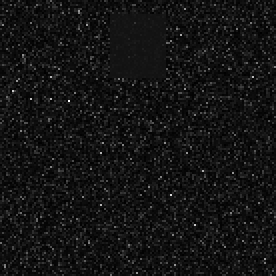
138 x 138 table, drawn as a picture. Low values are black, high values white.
In the top middle lies a patch that is calmer than the rest. The top middle is the calmest part. Most values sit low, with a long tail of high ones. The texture is fine-grained noise. No row or column stands out. There are no regular stripes. On average the colour sits 10% of the way up the scale.
